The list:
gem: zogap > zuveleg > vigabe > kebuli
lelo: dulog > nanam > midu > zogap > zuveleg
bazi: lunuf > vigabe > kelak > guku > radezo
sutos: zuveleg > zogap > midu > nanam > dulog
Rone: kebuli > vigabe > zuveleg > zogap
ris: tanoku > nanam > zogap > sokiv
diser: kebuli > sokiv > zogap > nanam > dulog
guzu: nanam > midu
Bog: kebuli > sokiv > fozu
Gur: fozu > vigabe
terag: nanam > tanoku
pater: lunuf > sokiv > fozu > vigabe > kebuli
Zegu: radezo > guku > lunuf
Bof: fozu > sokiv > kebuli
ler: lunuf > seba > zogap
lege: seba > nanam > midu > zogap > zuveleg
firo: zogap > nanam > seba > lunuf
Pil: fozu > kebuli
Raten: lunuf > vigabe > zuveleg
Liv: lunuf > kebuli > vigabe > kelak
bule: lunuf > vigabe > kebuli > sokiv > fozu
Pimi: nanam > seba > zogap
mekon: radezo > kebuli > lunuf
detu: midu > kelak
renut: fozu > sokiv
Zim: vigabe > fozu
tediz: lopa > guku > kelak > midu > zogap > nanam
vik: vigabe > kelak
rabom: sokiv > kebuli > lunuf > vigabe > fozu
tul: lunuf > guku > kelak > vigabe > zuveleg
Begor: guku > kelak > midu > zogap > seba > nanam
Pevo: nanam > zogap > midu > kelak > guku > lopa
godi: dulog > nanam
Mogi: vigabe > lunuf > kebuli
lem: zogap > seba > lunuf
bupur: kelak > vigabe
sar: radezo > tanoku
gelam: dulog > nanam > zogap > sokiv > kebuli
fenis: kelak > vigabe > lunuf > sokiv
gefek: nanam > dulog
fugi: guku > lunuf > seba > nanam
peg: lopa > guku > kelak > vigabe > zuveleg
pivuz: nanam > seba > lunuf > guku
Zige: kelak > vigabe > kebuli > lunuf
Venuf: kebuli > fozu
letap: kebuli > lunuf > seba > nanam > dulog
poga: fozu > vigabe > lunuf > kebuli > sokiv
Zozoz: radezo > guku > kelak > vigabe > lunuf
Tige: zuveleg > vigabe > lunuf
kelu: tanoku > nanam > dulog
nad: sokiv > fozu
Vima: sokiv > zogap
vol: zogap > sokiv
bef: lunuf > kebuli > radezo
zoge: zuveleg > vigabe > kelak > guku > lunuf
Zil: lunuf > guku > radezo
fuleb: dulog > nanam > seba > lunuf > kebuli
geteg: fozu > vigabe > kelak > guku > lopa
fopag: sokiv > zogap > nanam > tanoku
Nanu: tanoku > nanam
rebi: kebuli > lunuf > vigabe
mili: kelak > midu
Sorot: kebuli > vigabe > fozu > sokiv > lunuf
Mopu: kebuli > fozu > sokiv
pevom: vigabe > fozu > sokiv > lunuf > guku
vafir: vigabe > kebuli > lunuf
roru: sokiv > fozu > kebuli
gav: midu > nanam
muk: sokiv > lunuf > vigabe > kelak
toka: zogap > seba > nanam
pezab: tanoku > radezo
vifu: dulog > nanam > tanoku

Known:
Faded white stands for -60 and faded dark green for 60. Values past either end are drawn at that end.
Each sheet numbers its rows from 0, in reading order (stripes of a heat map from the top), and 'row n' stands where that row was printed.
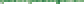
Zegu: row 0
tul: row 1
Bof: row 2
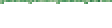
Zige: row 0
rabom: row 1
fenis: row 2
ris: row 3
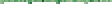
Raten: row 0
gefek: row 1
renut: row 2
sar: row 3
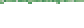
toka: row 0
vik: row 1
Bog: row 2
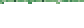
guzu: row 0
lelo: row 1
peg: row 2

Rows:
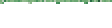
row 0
fopag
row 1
mekon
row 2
Zim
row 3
kelu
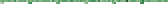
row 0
bef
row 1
pevom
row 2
bupur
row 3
Zozoz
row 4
gav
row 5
Gur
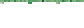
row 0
Zil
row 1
gelam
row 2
mili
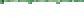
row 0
Pil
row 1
roru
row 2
firo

